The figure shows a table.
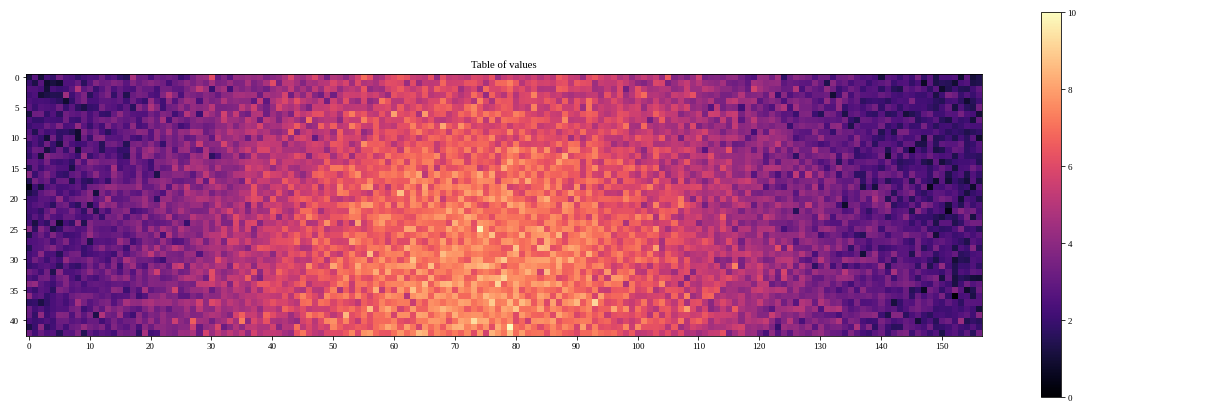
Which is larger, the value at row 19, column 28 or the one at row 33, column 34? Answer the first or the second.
the second
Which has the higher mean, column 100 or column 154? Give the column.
100
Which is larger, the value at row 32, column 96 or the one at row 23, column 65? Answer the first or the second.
the second
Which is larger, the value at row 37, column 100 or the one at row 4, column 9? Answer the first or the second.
the first
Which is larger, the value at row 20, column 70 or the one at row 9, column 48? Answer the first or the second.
the first
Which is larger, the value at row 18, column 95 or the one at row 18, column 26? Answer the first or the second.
the first
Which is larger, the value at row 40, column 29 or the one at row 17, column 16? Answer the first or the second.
the first
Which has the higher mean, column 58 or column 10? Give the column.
58
